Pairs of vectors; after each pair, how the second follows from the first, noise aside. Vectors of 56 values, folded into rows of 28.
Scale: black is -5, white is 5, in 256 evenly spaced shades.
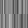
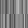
reversed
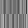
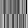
scaled up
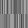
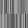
reversed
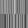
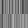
reversed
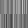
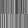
reversed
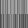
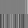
partly zeroed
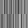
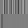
partly zeroed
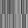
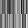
scaled up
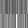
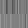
partly zeroed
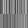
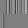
partly zeroed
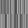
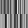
scaled up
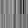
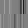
partly zeroed
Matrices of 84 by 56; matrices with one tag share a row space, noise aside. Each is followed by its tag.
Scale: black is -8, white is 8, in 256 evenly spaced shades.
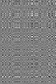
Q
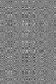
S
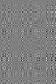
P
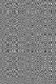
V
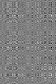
V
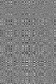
S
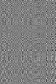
P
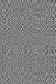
P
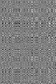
Q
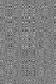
S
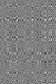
V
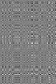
Q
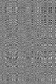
V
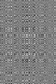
S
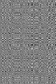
Q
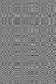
Q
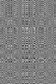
S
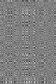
S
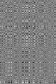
S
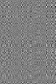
P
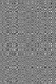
V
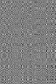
P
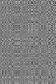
Q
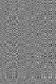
V
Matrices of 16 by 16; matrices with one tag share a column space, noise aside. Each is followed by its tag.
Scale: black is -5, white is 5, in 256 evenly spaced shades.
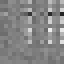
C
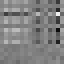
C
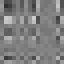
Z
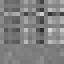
C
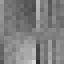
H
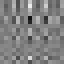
Z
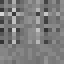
C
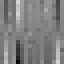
H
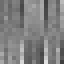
H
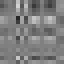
Z
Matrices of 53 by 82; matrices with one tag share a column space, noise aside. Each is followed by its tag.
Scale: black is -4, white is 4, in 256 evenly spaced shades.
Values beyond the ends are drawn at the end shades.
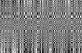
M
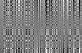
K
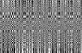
M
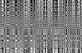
K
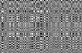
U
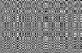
U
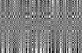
M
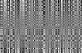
K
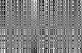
K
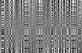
K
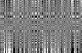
M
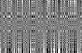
M
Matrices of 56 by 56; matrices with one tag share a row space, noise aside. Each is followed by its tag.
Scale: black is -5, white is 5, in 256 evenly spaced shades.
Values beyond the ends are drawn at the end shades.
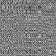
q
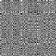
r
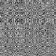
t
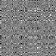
r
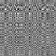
t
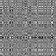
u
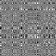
r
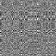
r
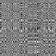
r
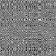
q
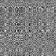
t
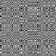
r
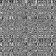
u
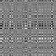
u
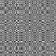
t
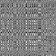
q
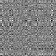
u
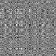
t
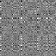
r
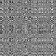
u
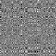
r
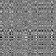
u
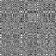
r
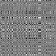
q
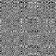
r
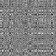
u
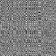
q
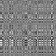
u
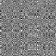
r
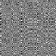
r
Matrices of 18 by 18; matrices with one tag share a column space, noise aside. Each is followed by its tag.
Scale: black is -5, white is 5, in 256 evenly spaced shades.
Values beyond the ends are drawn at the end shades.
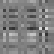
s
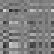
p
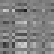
p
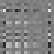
p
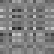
s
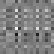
s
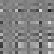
p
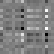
s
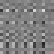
p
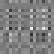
s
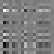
p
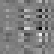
s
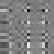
p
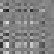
p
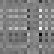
s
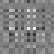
s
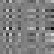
s
